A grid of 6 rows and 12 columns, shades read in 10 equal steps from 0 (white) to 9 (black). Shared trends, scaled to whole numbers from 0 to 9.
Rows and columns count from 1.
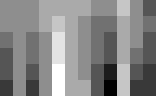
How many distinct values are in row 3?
5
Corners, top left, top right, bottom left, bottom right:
4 6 7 7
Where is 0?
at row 5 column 5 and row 6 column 5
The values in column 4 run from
3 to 4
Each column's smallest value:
4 4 4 3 0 3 3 4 4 2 4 5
